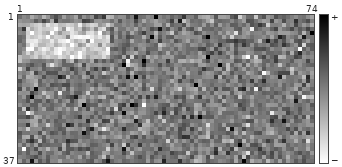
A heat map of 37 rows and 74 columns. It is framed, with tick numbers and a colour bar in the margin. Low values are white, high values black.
The halves do not mirror each other. No regular stripes run through it. The ninth with the lowest average is the top left. An odd patch, lower than its surroundings, sits in the top left.
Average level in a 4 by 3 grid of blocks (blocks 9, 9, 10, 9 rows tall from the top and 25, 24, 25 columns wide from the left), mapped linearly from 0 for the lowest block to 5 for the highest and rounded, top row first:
0 5 5 / 3 5 5 / 5 5 5 / 5 5 5
